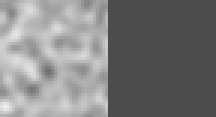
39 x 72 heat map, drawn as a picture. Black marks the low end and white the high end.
It is made of 1 by 2 panels. Panel 1,1: high, blotchy. Panel 1,2: low, flat.
